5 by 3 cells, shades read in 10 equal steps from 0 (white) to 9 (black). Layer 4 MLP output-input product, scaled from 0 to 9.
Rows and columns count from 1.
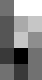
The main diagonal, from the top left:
5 3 4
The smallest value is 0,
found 2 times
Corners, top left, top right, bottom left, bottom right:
5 0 5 5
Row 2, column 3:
2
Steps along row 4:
up down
